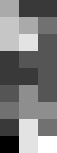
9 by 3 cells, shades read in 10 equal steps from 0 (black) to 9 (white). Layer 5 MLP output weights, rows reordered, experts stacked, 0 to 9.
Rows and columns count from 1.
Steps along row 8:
up down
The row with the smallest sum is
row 5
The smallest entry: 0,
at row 9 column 1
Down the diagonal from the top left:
6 6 3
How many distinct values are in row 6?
2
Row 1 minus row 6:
3 -3 -1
